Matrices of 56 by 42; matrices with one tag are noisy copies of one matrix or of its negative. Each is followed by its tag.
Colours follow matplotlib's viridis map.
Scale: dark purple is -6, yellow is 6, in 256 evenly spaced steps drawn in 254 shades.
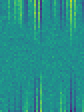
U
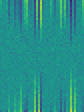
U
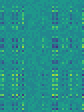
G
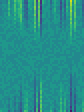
U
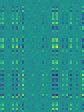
G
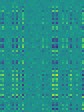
G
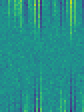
U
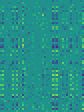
G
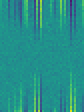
U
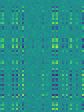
G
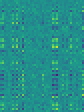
G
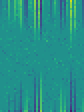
U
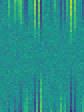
U
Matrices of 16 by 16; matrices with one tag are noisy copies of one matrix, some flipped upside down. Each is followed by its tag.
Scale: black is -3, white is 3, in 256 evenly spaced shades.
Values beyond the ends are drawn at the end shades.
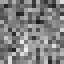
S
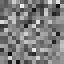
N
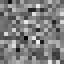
N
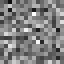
N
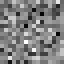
N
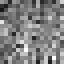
S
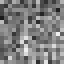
S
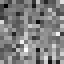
S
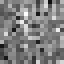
S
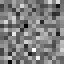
N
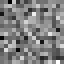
N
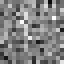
S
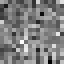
S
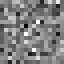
N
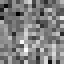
S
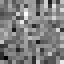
S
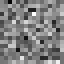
N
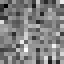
S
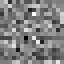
N
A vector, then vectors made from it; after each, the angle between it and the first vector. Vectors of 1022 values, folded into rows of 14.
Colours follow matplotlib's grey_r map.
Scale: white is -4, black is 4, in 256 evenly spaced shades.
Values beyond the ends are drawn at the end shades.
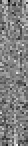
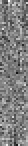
nearly opposite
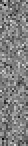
partly aligned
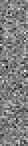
orthogonal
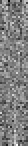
nearly parallel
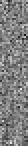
partly aligned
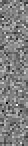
orthogonal
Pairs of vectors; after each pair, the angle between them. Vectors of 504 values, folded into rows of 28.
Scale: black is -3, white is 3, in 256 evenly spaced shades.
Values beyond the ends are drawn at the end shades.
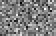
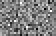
nearly opposite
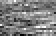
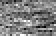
nearly opposite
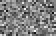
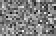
orthogonal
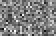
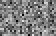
nearly opposite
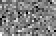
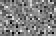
orthogonal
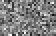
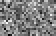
partly opposed
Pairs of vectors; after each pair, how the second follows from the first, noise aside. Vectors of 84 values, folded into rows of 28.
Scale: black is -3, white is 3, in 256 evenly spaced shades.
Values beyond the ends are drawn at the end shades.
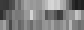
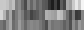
negated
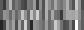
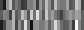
copied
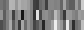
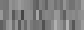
shrunk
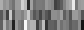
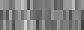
shrunk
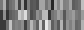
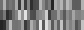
copied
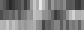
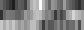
copied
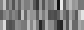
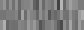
shrunk
